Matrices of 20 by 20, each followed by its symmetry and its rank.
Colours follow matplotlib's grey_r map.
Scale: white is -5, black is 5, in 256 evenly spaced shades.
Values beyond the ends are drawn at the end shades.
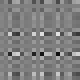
neither, rank one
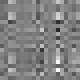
neither, rank two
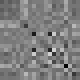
symmetric, rank three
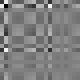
symmetric, rank one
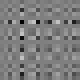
symmetric, rank one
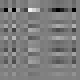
neither, rank one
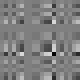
symmetric, rank one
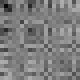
symmetric, rank three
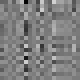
neither, rank two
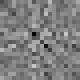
symmetric, rank three
